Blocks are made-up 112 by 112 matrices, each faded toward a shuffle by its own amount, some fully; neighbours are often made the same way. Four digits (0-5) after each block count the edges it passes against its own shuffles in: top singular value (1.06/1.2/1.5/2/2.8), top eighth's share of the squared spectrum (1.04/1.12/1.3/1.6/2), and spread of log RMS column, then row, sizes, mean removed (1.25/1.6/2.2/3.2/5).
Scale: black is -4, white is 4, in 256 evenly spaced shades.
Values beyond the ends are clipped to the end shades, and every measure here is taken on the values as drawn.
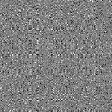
5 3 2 2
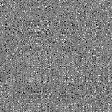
4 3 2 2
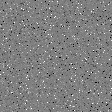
0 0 0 0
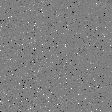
1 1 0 0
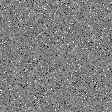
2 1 0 0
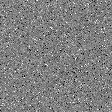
2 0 0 0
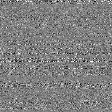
2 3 0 4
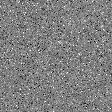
0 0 0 0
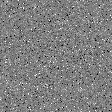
0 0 0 0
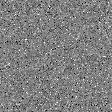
0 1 0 1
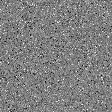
0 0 0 0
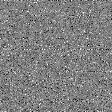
1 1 0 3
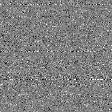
2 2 0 3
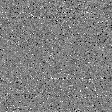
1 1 0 2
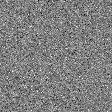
0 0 0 0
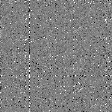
3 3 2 2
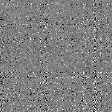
2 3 3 3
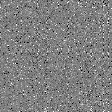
4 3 2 0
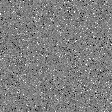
2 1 0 0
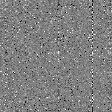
4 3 2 1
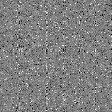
4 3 2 1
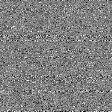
1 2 0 4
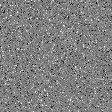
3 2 0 0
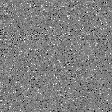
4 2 0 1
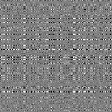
5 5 3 4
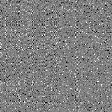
4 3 2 2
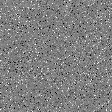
3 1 0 0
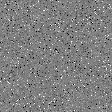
1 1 0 0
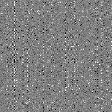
4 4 3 2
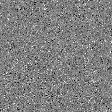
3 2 1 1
